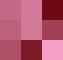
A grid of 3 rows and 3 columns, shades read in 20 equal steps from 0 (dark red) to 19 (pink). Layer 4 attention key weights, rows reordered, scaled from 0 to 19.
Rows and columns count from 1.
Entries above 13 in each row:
1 1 1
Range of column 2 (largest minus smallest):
12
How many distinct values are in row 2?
3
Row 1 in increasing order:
0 12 14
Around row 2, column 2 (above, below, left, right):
14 2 11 7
